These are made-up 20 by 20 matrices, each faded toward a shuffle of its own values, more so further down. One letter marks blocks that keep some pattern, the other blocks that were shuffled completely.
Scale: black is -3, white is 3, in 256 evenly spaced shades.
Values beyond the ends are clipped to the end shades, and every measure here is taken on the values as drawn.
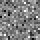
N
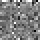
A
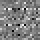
A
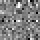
A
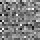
A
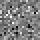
N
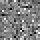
N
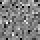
N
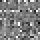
A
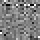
A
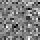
A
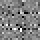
A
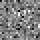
N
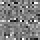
A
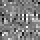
A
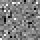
N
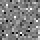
N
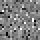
N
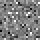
N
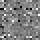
A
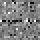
A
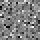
N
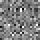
A
